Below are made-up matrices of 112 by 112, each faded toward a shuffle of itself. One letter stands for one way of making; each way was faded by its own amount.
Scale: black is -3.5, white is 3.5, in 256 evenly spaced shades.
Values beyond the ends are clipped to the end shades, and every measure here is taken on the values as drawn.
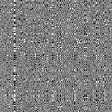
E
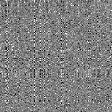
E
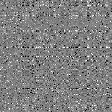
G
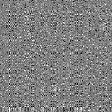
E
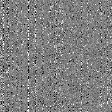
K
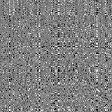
E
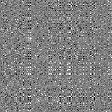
E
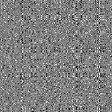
E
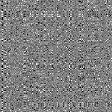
E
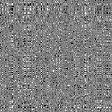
E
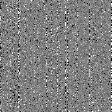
K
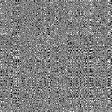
E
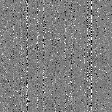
K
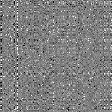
E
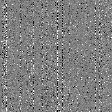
K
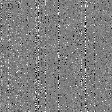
K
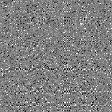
G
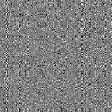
E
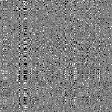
E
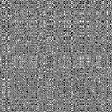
E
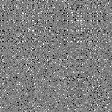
G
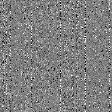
K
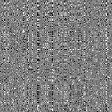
E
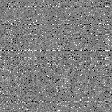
G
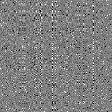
E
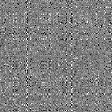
E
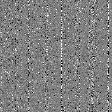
K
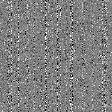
K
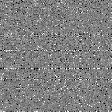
G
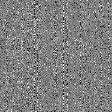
K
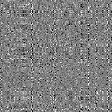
E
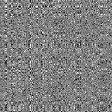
E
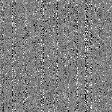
K
